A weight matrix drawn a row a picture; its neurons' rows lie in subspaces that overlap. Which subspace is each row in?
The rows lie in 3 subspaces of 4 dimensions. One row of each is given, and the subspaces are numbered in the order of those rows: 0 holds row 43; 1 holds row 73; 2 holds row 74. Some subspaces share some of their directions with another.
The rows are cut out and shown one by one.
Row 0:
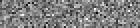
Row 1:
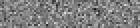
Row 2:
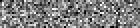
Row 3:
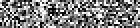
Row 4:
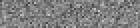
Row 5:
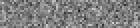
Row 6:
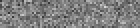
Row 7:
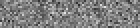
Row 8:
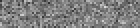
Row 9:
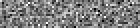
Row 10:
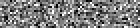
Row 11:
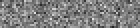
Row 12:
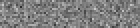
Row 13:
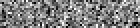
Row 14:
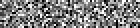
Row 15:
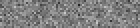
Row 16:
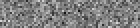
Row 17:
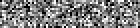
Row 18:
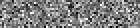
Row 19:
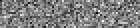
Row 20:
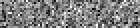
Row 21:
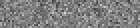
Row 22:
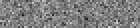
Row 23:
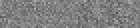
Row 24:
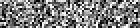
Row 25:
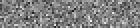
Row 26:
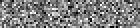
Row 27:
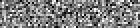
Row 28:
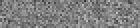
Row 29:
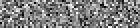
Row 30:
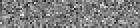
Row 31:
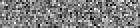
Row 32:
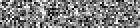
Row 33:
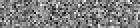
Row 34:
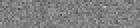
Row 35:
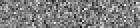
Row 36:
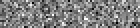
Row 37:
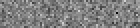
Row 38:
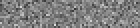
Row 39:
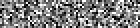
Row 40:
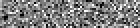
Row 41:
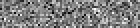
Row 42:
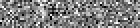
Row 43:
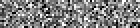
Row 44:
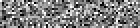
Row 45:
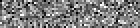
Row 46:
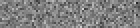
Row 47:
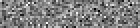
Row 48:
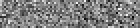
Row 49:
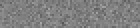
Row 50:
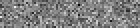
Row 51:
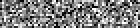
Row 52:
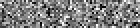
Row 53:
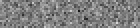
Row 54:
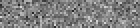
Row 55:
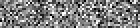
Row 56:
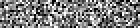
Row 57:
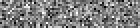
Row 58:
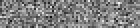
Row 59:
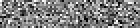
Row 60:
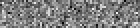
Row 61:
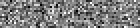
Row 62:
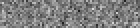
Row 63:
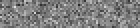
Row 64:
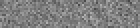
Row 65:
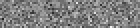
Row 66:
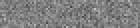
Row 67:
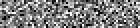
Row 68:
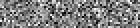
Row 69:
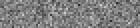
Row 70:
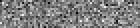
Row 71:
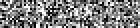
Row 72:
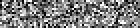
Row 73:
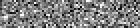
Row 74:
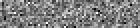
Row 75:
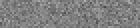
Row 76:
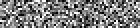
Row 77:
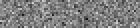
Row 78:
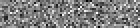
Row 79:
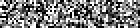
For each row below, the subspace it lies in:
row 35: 0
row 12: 2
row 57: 1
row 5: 0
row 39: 2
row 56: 1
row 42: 1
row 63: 2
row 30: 2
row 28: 1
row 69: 1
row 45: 2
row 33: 2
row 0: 0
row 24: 0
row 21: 0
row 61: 1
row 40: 1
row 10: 1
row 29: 2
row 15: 2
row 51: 2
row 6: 2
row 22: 0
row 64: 1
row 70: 1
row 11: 2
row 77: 0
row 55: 0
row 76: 0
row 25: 2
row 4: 0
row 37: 0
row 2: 2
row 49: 0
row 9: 1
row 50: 2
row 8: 2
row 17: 1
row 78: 1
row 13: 0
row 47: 1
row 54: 2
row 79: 1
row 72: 2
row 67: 0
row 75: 1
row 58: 1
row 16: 0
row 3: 1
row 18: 2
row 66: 1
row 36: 0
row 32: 1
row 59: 1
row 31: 1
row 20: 0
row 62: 0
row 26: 2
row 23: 1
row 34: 1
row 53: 0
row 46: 0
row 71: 1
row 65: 2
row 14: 0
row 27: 1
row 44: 2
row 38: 2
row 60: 0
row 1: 0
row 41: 2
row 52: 0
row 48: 1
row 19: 1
